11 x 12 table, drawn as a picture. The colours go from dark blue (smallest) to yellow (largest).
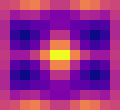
Its left and right halves mirror each other, and so do its top and bottom. No row or column stands out. The centre is the roughest part. The ninth with the highest average is the centre.
